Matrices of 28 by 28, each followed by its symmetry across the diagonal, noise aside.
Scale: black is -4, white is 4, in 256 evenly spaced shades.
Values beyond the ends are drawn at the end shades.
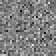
neither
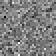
neither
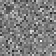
symmetric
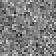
antisymmetric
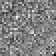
symmetric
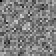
symmetric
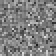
antisymmetric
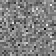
neither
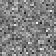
neither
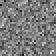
symmetric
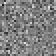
antisymmetric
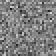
neither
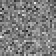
neither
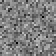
symmetric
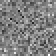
symmetric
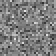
neither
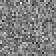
antisymmetric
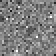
symmetric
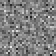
antisymmetric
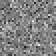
neither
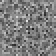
symmetric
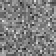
antisymmetric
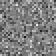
antisymmetric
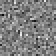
antisymmetric
